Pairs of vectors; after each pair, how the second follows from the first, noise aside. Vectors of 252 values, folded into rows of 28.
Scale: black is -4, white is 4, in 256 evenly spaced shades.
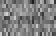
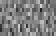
shuffled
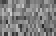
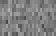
shrunk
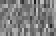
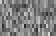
shuffled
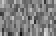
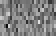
shuffled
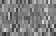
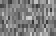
shuffled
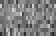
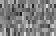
negated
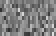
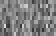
shuffled
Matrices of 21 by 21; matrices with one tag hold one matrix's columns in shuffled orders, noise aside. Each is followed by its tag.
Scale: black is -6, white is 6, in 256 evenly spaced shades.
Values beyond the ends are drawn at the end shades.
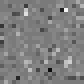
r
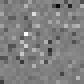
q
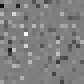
q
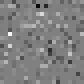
q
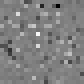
q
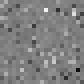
r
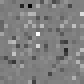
q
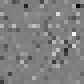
q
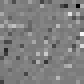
q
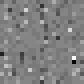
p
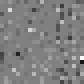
p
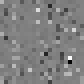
p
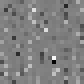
p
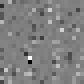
p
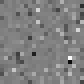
p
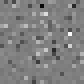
q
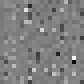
p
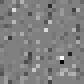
p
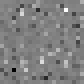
r
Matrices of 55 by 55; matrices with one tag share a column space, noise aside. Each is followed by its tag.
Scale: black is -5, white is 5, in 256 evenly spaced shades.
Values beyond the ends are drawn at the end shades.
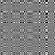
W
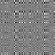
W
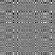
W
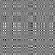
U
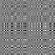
U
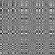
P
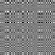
W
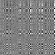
P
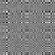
W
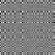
W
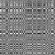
P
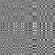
U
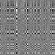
P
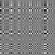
P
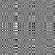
U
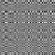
W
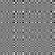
W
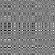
U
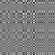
W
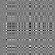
U
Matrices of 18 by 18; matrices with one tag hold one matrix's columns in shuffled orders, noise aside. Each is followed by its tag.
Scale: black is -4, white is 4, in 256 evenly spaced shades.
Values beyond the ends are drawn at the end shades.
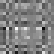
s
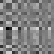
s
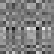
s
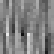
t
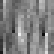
t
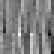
t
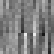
t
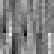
t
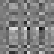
s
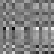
s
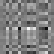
s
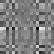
s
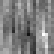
t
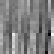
t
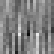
t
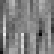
t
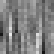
t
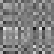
s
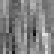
t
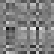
s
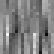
t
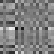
s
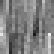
t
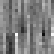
t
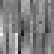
t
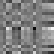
s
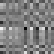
s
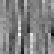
t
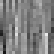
t
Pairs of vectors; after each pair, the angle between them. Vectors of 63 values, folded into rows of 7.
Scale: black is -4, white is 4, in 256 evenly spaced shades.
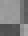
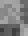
nearly parallel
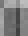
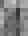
nearly parallel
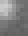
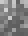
partly aligned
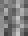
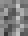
nearly parallel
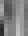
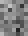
partly opposed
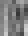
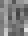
nearly parallel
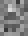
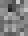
nearly opposite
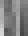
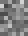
orthogonal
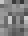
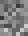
orthogonal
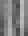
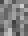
partly aligned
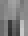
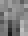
nearly parallel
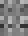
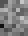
partly aligned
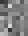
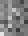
partly aligned
